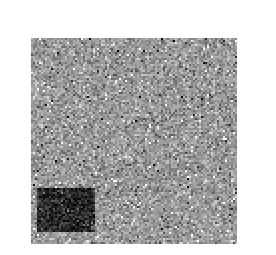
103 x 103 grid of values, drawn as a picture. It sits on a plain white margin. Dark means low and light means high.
Odd patch: lower, in the bottom left. Ninth with the lowest average: bottom left. Average level on the scale: 60%. Histogram: skewed, a long tail of low values.
